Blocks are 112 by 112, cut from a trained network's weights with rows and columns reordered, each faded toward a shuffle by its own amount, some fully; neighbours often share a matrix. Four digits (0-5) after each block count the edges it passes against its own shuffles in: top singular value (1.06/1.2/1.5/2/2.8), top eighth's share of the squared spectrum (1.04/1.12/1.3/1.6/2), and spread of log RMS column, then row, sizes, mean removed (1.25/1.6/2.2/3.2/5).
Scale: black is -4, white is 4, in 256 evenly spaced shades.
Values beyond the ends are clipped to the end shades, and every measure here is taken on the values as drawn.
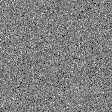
0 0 0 0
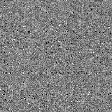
3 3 1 2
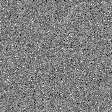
0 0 0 0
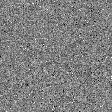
2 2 0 1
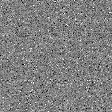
3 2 0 1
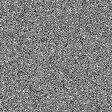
1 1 0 0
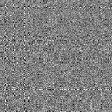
4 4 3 3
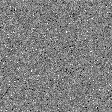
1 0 0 0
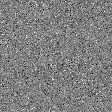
0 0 0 0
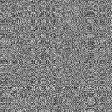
5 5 3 3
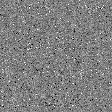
2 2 0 1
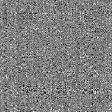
3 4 2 3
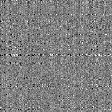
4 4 2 3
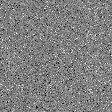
2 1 0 1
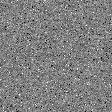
0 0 0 0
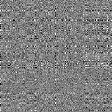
4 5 3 3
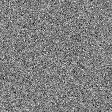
0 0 0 0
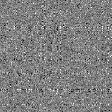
4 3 2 2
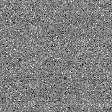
3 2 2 0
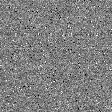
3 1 0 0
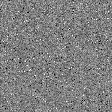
1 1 0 1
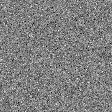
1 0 0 0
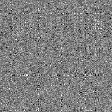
4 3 2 2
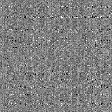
3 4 2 3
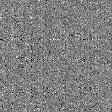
3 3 1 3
